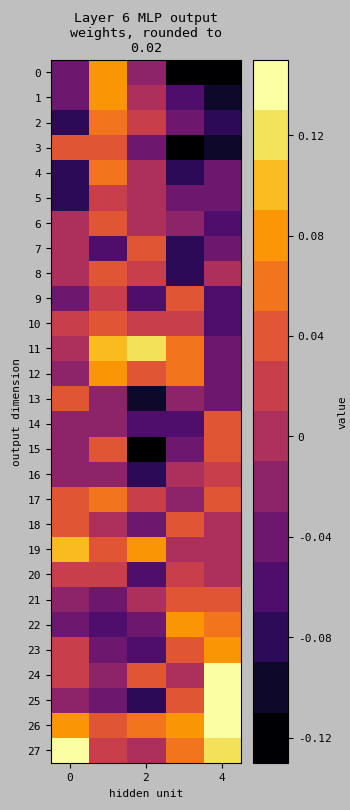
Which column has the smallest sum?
2
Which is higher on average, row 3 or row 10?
row 10
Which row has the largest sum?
26
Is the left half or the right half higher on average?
left
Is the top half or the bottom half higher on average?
bottom
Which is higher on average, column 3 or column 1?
column 1
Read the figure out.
Title: Layer 6 MLP output weights, rounded to 0.02
x-axis: hidden unit, ticks 0 2 4
y-axis: output dimension, ticks 0 1 2 3 4 5 6 7 8 9 10 11 12 13 14 15 16 17 18 19 20 21 22 23 24 25 26 27 (0 at the top)
Colour bar: value, ticks -0.12 -0.08 -0.04 0 0.04 0.08 0.12
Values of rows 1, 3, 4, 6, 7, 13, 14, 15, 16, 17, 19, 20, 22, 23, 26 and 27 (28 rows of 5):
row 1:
-0.04 0.08 0 -0.06 -0.1
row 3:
0.04 0.04 -0.04 -0.12 -0.1
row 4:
-0.08 0.06 0 -0.08 -0.04
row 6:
0 0.04 0 -0.02 -0.06
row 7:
0 -0.06 0.04 -0.08 -0.04
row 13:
0.04 -0.02 -0.1 -0.02 -0.04
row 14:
-0.02 -0.02 -0.06 -0.06 0.04
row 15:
-0.02 0.04 -0.12 -0.04 0.04
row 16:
-0.02 -0.02 -0.08 0 0.02
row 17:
0.04 0.06 0.02 -0.02 0.04
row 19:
0.1 0.04 0.08 0 0
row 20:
0.02 0.02 -0.06 0.02 0
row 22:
-0.04 -0.06 -0.04 0.08 0.06
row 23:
0.02 -0.04 -0.06 0.04 0.08
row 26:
0.08 0.04 0.06 0.08 0.14
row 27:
0.14 0.02 0 0.06 0.12
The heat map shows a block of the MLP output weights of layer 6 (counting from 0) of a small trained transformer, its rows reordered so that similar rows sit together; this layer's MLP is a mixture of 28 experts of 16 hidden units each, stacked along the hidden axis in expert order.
